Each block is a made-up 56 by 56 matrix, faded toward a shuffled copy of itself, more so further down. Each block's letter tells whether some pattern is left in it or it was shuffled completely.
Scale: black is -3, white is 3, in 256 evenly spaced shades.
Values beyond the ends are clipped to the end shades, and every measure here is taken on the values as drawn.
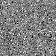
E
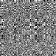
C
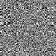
C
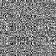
C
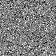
E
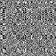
C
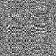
C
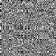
C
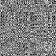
C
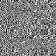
C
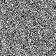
E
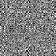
C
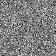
E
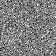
E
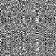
C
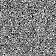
E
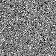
E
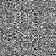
C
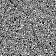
E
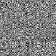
C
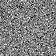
E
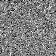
E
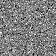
E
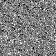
E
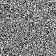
E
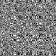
C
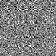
C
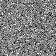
E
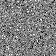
E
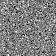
E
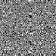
C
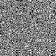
C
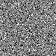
E
